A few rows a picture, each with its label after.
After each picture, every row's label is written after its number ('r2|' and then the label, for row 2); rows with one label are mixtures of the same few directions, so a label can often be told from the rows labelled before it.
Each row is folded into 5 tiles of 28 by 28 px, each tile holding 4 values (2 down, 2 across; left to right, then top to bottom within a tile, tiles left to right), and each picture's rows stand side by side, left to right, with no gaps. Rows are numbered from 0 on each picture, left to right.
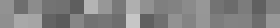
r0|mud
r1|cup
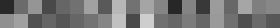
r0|cup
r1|cup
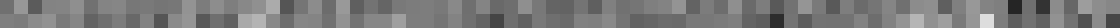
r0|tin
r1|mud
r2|cup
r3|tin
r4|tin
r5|tin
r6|tin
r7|cup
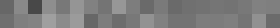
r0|tin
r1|cup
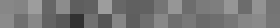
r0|tin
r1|cup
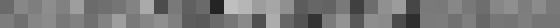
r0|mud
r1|mud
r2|mud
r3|cup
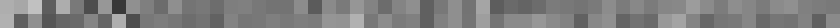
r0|tin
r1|tin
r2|tin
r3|cup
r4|mud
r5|cup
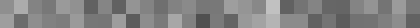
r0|tin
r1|mud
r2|cup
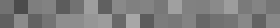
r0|tin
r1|cup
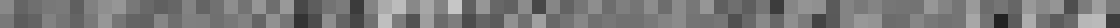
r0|mud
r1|tin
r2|mud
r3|tin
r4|cup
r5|mud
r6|mud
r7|mud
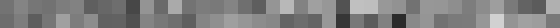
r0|mud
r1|tin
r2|cup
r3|tin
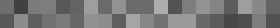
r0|tin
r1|tin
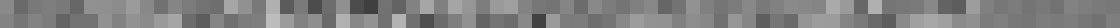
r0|mud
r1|mud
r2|cup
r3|cup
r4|tin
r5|mud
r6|tin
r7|mud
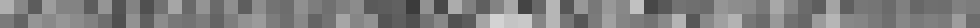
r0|cup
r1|cup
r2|mud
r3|tin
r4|mud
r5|mud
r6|cup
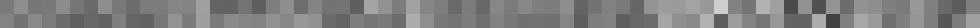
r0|tin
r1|cup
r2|mud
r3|cup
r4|mud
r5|tin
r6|mud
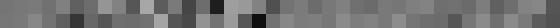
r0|tin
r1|mud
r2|cup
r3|mud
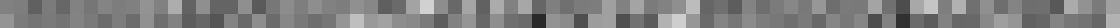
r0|cup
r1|tin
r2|tin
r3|cup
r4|mud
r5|tin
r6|cup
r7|mud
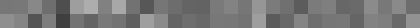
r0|cup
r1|cup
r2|tin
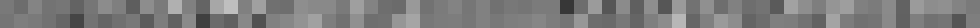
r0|tin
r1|cup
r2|mud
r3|cup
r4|cup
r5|mud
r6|cup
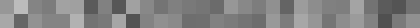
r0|tin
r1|mud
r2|mud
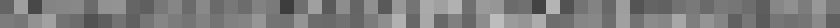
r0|tin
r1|cup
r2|cup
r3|tin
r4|cup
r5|cup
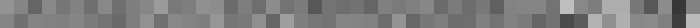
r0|cup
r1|tin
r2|cup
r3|mud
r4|cup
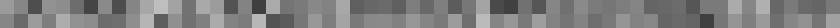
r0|cup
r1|tin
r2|cup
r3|cup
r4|mud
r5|cup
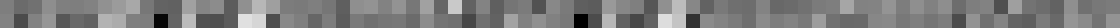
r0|mud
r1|mud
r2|cup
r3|tin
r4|mud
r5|cup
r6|cup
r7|tin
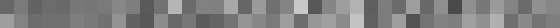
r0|cup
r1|cup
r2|tin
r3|tin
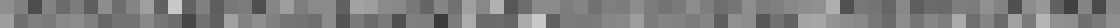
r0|cup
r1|tin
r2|cup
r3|mud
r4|tin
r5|mud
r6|cup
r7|cup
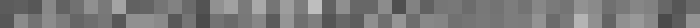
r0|tin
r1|cup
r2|tin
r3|cup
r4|mud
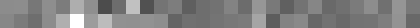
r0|tin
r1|cup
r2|cup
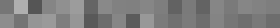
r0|tin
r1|cup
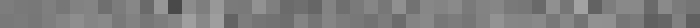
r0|tin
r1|tin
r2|tin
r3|tin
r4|tin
